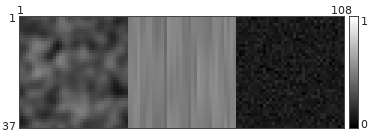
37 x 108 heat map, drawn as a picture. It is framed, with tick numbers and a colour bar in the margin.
The table splits into one row of 3 panels. Panel 1,1: low, blotchy. Panel 1,2: middling, streaked downward, faint in contrast. Panel 1,3: very low, fine-grained, faint in contrast.
